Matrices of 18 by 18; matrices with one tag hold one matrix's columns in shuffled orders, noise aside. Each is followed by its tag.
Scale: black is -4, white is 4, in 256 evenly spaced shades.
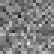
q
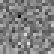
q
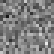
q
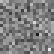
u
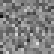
q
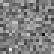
u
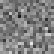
q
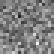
q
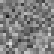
q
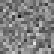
q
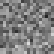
q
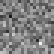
q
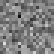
q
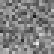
q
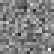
u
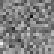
q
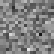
u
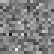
u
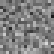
q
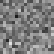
q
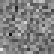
u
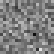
u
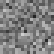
q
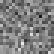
q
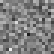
u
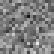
q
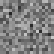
u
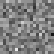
u
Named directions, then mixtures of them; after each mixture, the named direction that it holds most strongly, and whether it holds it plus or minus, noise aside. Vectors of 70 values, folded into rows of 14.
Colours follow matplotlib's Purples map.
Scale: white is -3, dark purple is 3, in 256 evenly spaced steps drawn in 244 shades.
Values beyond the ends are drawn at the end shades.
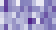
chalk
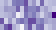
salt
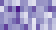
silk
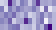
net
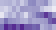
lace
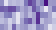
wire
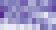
lace, minus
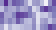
wire, minus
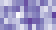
salt, plus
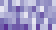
silk, plus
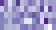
net, minus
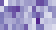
silk, plus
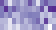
net, minus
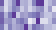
chalk, minus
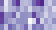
chalk, minus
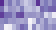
salt, minus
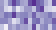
silk, minus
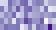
net, plus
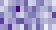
salt, plus
